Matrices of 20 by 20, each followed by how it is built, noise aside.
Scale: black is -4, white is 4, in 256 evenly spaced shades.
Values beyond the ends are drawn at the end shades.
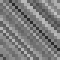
Toeplitz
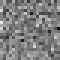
noise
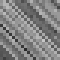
Toeplitz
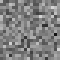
noise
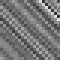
Toeplitz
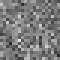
noise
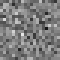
noise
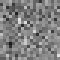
noise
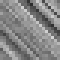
Toeplitz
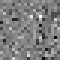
noise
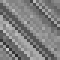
Toeplitz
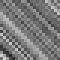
Toeplitz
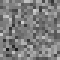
noise
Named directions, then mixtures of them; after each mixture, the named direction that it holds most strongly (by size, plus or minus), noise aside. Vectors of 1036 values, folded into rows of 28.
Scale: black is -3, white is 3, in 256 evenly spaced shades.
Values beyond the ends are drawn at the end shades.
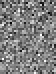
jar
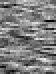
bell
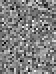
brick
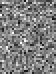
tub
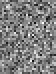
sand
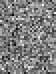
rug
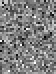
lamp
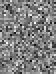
sand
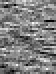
bell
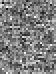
tub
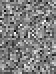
sand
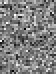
lamp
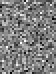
tub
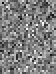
sand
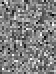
lamp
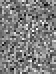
brick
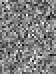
sand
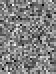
rug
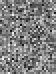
rug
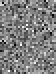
lamp
